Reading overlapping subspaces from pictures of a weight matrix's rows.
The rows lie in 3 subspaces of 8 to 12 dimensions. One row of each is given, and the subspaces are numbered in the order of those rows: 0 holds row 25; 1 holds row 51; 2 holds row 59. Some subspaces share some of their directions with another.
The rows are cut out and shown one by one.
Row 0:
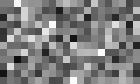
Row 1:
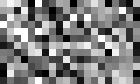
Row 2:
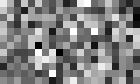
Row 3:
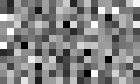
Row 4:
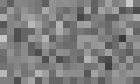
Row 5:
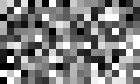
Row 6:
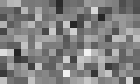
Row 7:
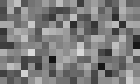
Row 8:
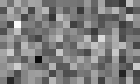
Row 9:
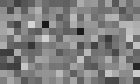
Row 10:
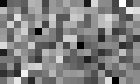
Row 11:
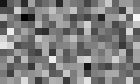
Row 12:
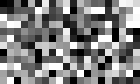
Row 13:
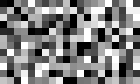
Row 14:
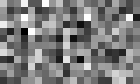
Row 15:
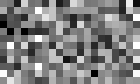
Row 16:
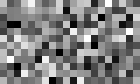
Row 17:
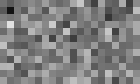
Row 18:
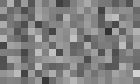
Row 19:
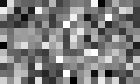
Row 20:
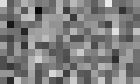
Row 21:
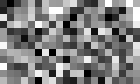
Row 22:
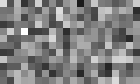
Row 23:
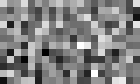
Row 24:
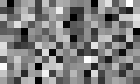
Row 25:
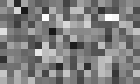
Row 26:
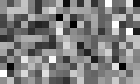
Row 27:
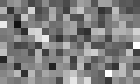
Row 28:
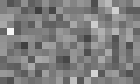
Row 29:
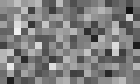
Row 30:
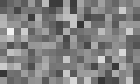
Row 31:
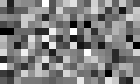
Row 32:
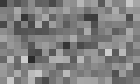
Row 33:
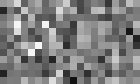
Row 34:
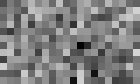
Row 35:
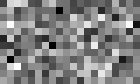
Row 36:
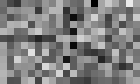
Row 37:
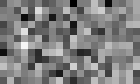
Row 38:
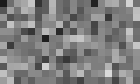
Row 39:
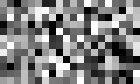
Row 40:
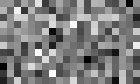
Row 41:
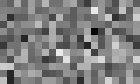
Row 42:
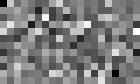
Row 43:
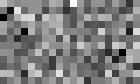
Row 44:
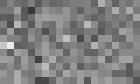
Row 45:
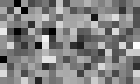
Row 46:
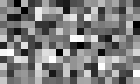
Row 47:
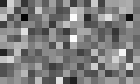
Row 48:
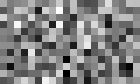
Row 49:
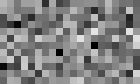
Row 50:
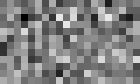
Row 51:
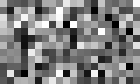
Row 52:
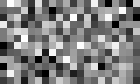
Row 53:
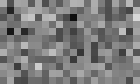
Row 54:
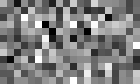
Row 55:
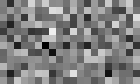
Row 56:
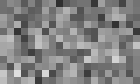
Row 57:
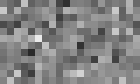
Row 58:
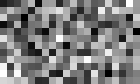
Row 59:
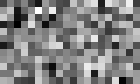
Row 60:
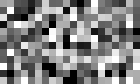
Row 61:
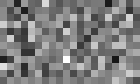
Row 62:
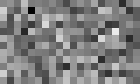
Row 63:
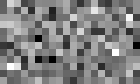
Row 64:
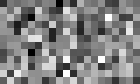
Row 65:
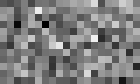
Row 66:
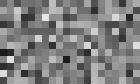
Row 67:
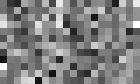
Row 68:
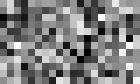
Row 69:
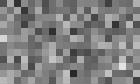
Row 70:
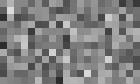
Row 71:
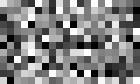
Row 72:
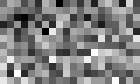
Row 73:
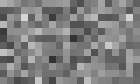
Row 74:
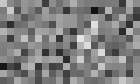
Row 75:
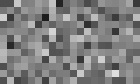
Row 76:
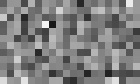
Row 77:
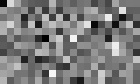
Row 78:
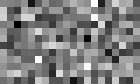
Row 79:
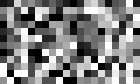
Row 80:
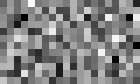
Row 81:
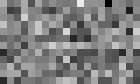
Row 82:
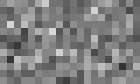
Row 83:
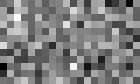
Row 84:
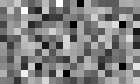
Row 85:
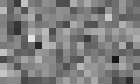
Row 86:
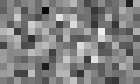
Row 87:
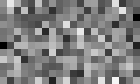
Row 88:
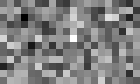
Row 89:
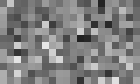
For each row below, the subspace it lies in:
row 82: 0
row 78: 2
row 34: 0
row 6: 2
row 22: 0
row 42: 0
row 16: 0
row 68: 2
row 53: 1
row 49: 0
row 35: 0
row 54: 0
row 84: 1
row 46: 0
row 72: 2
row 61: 0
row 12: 0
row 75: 0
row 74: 0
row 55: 0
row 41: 0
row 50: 0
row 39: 0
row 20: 0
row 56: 2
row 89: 2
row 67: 0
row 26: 1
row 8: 2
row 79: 1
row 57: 1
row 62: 2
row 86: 1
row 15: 1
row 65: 2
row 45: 0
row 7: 1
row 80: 0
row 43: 1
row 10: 2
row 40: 2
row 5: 1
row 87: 2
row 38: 0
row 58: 2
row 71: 0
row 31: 0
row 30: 1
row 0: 0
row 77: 0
